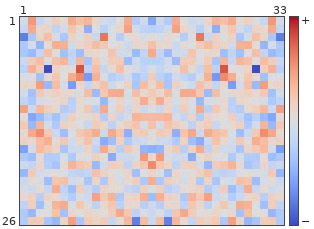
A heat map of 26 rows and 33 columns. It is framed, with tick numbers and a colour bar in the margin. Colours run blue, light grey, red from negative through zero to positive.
The left and right halves mirror each other. Fine speckle covers the field. Overall the values sit about 50% of the way up the scale. There is no overall slope.
